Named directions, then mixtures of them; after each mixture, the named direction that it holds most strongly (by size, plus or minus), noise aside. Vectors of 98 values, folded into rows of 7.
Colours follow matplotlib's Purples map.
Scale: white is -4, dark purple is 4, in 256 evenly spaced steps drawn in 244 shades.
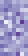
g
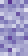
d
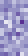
g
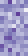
d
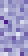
g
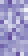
g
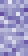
d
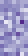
g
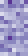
d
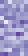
d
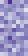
d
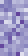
g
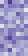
d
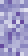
g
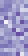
g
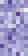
d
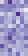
d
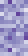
d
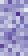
d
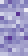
d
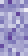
d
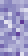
g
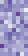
g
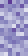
d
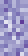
g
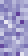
g
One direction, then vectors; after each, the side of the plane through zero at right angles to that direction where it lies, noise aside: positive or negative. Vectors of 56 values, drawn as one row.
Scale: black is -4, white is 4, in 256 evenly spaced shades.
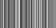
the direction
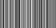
negative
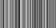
negative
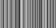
negative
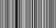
negative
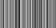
negative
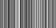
positive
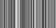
positive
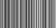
positive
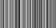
negative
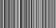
positive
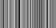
negative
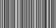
positive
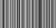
negative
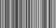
positive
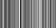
positive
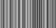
negative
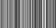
negative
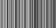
negative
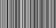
negative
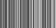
positive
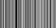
negative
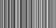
positive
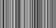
negative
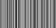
negative
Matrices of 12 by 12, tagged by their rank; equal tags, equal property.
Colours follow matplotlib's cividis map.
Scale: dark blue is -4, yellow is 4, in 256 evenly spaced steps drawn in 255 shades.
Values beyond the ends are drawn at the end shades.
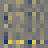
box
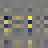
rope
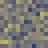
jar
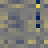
box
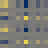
rope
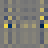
rope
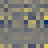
box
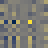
box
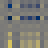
rope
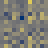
box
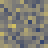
jar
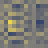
box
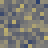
jar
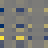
rope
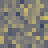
jar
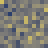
jar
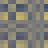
rope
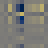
rope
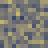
jar
